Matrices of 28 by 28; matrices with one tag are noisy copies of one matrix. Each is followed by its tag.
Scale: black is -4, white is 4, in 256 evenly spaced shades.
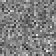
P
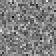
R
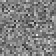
P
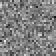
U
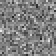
R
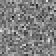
R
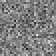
P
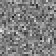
R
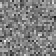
U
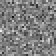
R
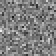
R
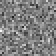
R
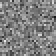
U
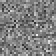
P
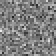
R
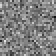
U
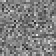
P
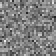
U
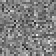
P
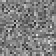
P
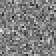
R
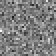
R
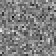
R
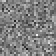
P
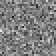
R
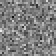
R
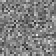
P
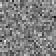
U
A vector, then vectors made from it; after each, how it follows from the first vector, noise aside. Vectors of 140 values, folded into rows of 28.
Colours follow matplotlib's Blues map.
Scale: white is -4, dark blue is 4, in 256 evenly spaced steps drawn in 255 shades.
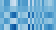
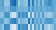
negated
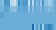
partly zeroed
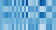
reversed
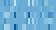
partly zeroed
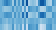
reversed
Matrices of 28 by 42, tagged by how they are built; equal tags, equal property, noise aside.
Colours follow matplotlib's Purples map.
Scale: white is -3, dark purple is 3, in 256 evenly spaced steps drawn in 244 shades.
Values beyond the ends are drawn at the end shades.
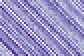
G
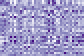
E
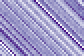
G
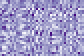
E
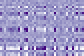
E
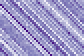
G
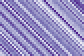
G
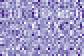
E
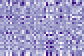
E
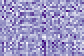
E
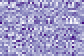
E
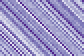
G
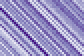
G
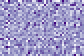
E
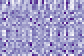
E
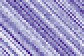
G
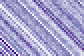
G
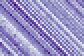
G
